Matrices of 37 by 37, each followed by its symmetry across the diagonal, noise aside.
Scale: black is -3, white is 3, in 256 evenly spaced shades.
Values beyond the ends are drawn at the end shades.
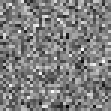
neither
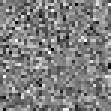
antisymmetric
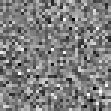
antisymmetric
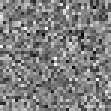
neither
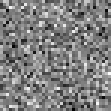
antisymmetric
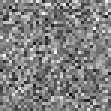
neither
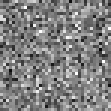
neither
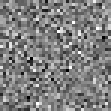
antisymmetric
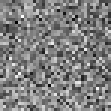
antisymmetric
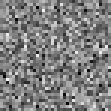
neither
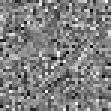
antisymmetric
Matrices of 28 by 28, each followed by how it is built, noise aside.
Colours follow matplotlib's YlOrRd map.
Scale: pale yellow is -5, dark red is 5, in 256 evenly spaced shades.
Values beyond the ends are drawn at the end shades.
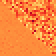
upper triangular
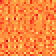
low rank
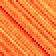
Toeplitz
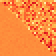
upper triangular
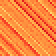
Toeplitz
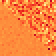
upper triangular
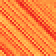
Toeplitz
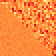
upper triangular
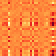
low rank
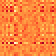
low rank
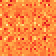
low rank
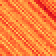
Toeplitz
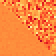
upper triangular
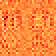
low rank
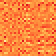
low rank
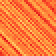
Toeplitz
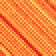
Toeplitz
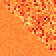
upper triangular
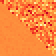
upper triangular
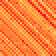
Toeplitz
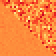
upper triangular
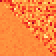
upper triangular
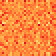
low rank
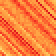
Toeplitz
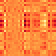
low rank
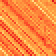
Toeplitz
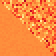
upper triangular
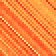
Toeplitz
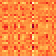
low rank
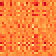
low rank
